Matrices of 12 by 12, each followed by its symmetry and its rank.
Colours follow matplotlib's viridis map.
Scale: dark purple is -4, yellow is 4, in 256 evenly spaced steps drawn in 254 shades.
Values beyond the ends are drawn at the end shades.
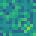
symmetric, full rank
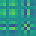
symmetric, rank one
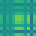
symmetric, rank one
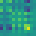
symmetric, rank two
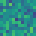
neither, full rank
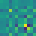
symmetric, rank two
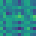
neither, rank two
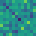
symmetric, full rank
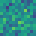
neither, full rank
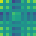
symmetric, rank one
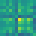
symmetric, rank two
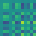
symmetric, rank one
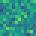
neither, full rank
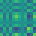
symmetric, rank one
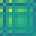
symmetric, rank one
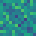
symmetric, full rank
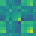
symmetric, rank two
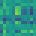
neither, rank two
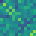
symmetric, full rank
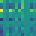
neither, rank two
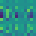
neither, rank two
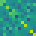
symmetric, full rank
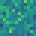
neither, full rank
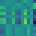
neither, rank two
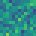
neither, full rank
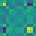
symmetric, rank two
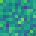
symmetric, full rank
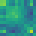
symmetric, rank two
